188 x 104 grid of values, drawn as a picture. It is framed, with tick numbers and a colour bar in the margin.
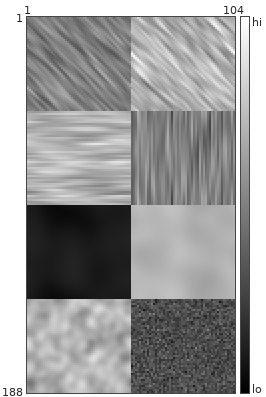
The table splits into 4 rows of 2 panels. Panel 1,1: middling, slanting down to the right. Panel 1,2: high, slanting down to the right. Panel 2,1: high, streaked across. Panel 2,2: middling, streaked downward. Panel 3,1: very low, smooth, faint in contrast. Panel 3,2: high, smooth, faint in contrast. Panel 4,1: high, blotchy. Panel 4,2: low, fine-grained.
